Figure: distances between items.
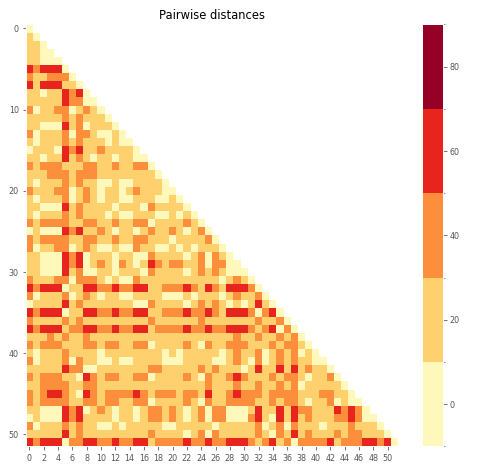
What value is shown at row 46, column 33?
20
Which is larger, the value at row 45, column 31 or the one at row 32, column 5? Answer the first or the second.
the first
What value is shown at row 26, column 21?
20
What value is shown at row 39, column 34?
40
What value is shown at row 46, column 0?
40
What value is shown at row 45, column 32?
40
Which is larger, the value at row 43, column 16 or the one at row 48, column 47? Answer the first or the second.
the first
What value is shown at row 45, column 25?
60
